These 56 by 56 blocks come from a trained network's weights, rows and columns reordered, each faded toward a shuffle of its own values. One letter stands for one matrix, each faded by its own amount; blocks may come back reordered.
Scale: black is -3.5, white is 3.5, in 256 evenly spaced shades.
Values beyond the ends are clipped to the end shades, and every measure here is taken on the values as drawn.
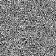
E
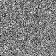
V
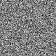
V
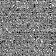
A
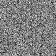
V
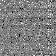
A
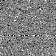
E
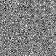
E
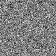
V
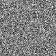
V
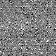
A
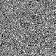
E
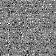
A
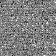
A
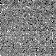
A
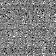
A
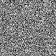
V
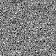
E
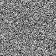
V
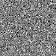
E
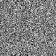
V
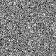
V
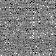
A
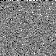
E
